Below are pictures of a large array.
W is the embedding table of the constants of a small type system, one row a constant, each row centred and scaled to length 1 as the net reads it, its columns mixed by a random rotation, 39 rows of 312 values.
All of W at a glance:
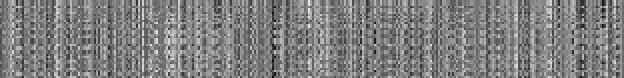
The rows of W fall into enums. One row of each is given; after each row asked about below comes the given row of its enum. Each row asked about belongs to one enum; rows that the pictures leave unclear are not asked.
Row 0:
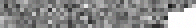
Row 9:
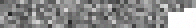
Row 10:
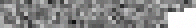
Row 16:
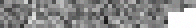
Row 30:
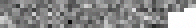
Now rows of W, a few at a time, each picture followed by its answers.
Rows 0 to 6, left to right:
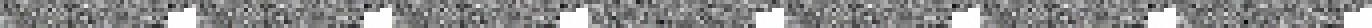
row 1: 0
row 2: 0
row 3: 10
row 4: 0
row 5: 0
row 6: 30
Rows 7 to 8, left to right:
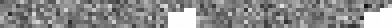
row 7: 9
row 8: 0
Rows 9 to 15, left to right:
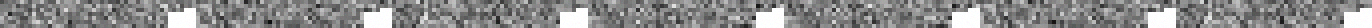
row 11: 16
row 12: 0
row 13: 0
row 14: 10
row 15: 16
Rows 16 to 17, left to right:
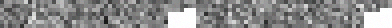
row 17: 9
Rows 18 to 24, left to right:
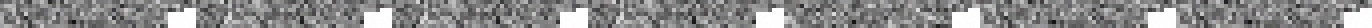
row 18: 10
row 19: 16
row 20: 16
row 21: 16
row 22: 30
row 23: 10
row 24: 10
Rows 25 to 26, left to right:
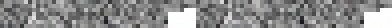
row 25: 16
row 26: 16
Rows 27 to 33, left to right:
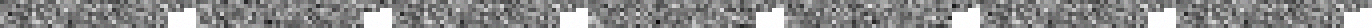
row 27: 9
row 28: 10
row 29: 9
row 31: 0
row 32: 9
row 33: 9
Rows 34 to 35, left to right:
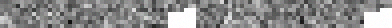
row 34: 30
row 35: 16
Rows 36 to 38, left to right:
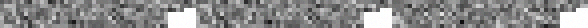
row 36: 10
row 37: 10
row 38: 30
